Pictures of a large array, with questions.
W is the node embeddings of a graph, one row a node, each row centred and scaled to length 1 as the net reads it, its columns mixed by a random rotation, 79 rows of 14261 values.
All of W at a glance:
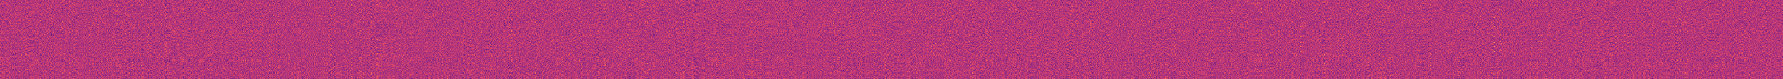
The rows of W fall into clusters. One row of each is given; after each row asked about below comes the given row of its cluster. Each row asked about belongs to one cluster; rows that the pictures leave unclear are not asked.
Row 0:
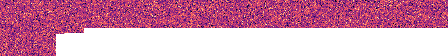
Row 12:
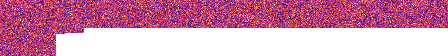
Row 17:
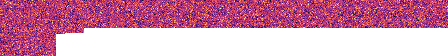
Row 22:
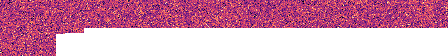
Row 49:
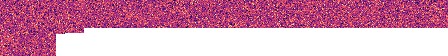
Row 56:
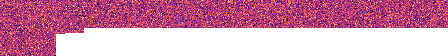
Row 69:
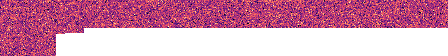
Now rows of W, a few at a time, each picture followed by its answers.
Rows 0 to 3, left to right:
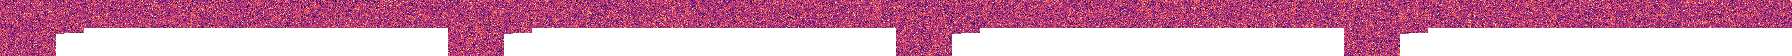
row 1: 22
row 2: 69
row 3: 12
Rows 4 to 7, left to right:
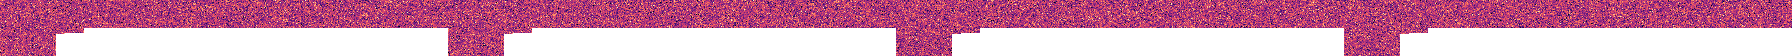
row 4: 0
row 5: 0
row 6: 56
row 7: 69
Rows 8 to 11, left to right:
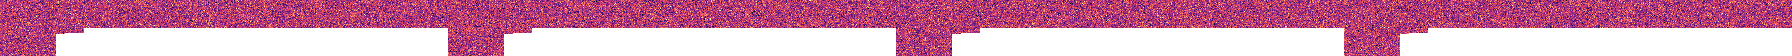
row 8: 12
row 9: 17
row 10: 56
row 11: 0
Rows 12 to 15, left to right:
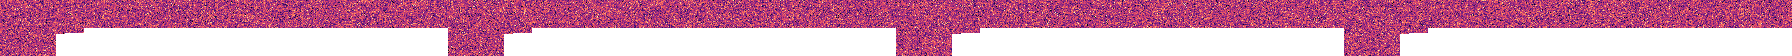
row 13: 49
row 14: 56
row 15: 69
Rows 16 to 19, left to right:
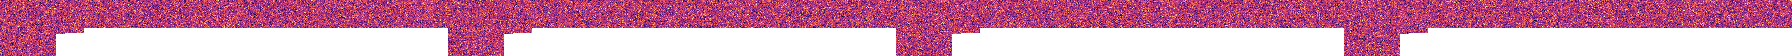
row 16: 22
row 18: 69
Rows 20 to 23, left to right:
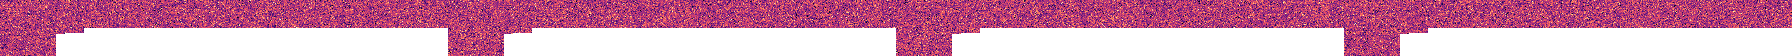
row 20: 56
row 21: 22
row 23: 56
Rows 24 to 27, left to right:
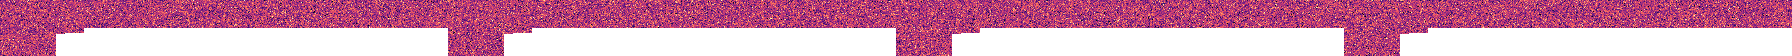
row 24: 49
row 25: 56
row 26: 17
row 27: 49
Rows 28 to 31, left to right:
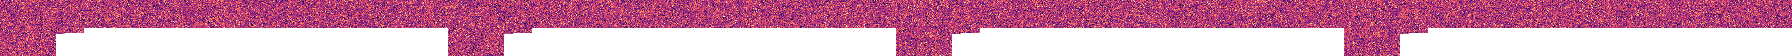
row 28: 22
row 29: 69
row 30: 12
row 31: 12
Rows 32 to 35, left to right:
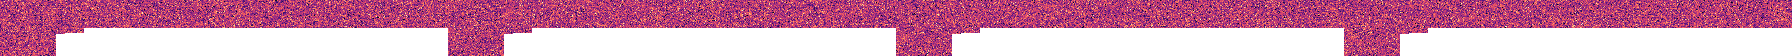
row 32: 22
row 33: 12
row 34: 49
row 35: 49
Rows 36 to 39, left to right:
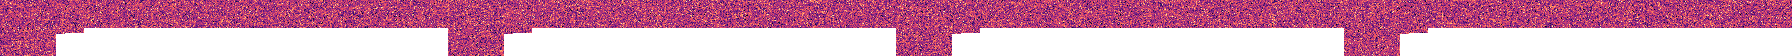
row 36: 17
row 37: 12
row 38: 69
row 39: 0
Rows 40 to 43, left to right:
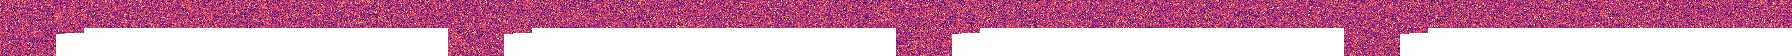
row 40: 12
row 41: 49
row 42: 17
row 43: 56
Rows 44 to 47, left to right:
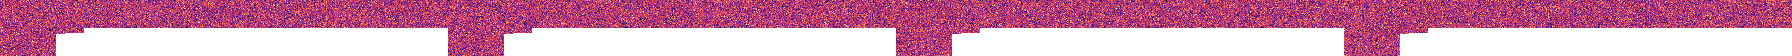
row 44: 49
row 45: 69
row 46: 17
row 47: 0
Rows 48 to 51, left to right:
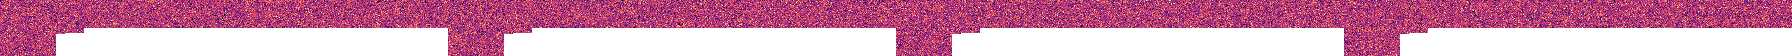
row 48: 69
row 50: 56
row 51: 17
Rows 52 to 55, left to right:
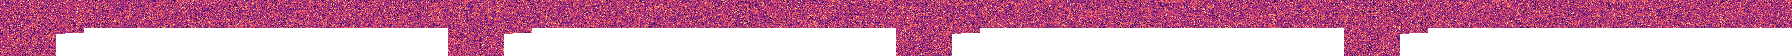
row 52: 49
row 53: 0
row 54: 69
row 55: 69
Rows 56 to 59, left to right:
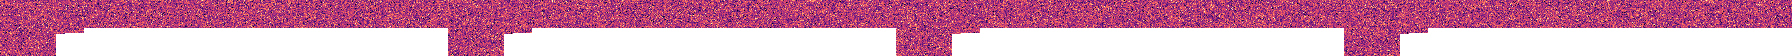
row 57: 12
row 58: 0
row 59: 12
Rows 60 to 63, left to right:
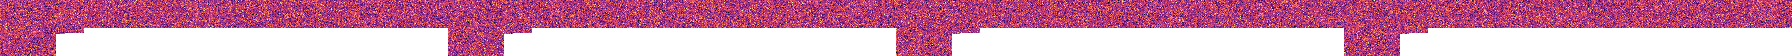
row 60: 12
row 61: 12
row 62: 0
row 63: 22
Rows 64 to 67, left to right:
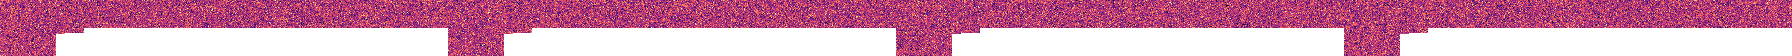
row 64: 0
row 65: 0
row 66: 56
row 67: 22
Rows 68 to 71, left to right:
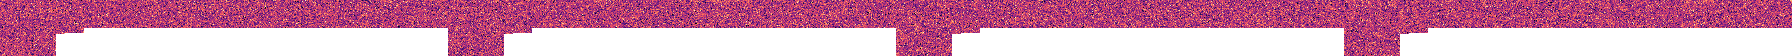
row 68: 0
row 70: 49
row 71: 12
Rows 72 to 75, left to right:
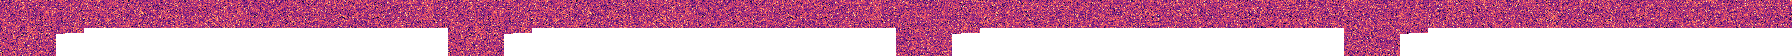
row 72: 22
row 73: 22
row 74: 17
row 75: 12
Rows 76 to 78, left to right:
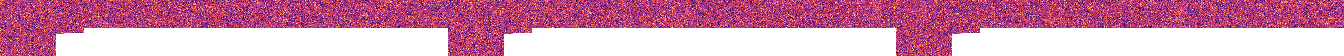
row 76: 0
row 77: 22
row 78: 0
